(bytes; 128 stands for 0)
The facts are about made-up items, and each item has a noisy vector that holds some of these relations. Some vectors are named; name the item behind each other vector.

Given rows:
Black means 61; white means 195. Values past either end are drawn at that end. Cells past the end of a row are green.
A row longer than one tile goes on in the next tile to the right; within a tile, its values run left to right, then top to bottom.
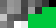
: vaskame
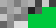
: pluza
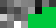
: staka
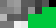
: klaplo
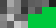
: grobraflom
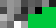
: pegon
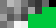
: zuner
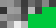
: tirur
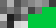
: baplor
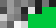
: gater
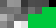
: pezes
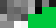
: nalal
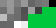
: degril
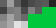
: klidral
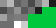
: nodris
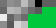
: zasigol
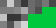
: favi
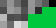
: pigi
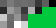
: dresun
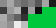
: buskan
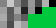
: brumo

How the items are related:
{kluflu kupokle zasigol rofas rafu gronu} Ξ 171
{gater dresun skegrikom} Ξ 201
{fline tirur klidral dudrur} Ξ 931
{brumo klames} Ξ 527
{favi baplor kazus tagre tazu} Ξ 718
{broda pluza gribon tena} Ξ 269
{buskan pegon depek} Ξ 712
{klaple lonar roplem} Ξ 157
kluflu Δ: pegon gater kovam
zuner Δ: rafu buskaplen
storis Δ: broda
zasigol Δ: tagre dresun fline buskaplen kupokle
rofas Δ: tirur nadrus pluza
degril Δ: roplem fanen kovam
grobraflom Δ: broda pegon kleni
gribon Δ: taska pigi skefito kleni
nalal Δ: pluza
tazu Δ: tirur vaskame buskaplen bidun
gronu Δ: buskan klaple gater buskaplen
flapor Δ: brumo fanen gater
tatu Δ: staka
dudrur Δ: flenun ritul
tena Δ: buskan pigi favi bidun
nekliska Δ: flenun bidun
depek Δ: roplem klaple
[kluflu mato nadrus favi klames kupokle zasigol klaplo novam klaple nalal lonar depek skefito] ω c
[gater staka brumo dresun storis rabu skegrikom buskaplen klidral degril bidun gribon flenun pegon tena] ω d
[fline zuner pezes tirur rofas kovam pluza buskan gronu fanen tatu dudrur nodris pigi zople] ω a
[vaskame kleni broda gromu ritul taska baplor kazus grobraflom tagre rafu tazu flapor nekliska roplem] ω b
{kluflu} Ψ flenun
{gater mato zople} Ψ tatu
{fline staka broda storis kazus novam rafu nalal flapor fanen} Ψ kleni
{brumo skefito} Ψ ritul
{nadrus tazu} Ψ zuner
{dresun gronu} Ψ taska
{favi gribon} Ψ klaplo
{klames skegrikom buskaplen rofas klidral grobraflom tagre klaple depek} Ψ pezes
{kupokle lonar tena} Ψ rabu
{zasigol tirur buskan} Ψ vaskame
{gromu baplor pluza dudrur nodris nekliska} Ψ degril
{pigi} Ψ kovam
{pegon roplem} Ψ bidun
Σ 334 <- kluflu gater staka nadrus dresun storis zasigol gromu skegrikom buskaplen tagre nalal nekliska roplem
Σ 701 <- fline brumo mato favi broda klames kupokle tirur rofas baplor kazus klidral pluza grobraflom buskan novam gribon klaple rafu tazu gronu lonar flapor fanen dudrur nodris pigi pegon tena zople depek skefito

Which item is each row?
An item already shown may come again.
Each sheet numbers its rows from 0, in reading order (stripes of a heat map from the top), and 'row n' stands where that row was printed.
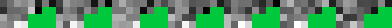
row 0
nalal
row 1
buskaplen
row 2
rofas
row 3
pegon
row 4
skegrikom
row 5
nodris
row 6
lonar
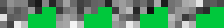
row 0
roplem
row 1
klidral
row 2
buskan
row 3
broda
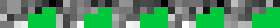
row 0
rabu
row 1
tagre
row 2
pezes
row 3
dresun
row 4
klaple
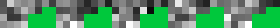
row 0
kazus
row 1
depek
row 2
gater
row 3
tazu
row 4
kluflu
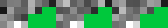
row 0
fline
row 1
nodris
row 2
dudrur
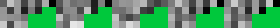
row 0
klames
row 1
nadrus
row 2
rafu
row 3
brumo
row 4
brumo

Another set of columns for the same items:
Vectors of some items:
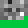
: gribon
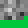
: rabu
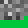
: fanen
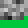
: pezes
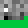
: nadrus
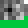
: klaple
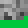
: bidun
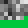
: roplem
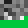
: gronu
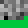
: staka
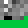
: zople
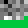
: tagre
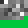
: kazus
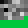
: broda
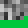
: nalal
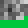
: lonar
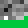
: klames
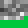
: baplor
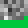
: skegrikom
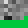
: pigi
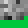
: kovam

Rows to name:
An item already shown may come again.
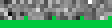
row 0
kluflu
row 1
degril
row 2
tatu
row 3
brumo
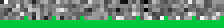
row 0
kazus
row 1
nalal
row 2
nekliska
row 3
fline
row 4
depek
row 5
rafu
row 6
pluza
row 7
tazu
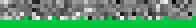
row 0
dudrur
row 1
gronu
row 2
tazu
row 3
nekliska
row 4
zasigol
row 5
roplem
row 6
buskaplen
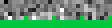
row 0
zasigol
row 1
klidral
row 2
gater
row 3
nalal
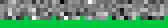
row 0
kleni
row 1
skegrikom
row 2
zasigol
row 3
tirur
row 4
rofas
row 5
grobraflom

